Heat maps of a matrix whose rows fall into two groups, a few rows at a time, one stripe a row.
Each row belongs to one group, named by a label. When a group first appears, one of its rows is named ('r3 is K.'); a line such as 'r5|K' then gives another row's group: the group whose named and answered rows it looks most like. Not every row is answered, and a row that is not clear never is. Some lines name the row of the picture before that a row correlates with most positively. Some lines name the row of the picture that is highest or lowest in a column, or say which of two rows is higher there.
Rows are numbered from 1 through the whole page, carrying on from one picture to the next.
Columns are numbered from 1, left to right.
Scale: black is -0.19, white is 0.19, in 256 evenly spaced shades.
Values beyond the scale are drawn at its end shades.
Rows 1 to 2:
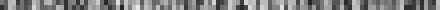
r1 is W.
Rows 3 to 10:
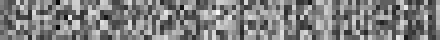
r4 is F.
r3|F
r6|W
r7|F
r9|W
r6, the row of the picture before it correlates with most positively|1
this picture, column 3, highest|9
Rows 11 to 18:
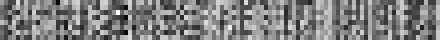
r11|F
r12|F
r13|W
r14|F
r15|W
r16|W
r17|F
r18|W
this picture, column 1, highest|15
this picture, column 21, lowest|16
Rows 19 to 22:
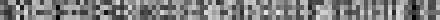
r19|W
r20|F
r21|W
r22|F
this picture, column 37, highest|19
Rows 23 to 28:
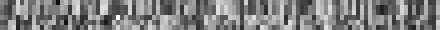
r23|F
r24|F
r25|F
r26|W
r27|W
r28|W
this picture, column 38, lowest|26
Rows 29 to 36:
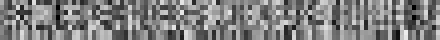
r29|W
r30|F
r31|W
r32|F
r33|W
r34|W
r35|F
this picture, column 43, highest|34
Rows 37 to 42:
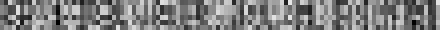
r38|F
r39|F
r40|W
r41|F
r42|W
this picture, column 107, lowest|37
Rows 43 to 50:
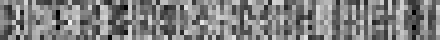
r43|W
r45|F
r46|F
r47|W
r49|F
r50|W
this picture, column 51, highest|47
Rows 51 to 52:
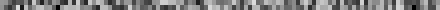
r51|W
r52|F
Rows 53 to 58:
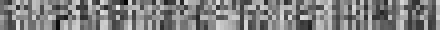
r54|W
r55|F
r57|F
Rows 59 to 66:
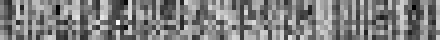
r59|F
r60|F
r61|F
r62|F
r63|W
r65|W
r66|W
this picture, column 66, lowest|61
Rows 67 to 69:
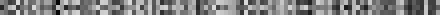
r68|W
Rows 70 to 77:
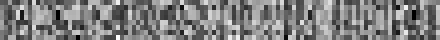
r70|W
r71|F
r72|F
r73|F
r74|W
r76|F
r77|W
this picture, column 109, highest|70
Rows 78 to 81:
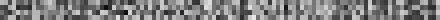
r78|W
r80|F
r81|W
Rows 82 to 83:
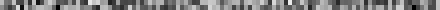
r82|W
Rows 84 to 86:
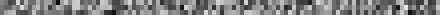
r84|F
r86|W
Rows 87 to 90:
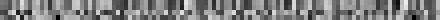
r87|F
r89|W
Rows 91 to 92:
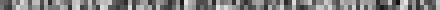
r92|F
